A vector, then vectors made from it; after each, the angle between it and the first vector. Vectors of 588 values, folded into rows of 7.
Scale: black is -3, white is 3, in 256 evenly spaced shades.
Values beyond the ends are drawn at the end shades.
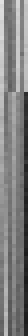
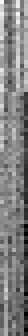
nearly parallel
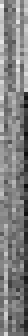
nearly parallel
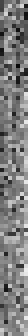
partly opposed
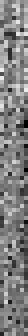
partly aligned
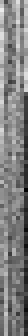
nearly parallel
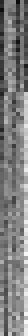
nearly opposite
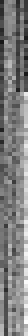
nearly opposite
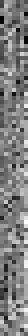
partly opposed
